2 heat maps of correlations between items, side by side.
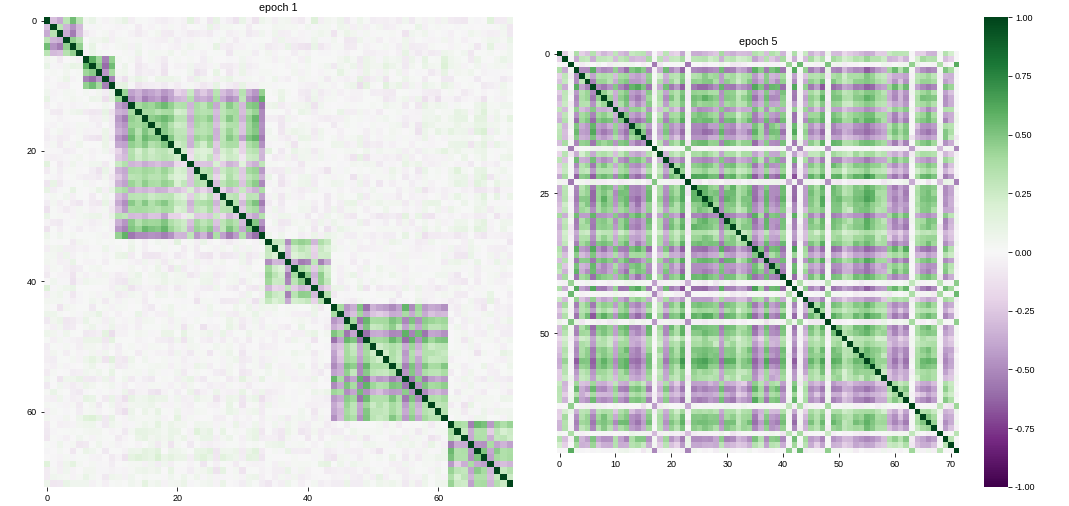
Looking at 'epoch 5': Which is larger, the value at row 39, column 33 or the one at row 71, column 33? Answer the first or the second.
the second
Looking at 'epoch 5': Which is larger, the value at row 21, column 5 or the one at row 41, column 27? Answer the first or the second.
the first
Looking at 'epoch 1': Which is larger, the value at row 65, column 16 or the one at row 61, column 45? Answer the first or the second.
the first
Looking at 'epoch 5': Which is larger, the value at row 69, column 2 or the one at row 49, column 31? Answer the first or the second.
the second
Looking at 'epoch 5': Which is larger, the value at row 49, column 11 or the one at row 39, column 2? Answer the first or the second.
the first
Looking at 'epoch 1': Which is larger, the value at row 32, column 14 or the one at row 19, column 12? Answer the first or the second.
the first
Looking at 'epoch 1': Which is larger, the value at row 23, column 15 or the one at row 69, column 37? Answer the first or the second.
the first
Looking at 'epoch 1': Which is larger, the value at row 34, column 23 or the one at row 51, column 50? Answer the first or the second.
the second
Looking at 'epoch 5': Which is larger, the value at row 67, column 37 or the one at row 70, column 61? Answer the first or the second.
the first
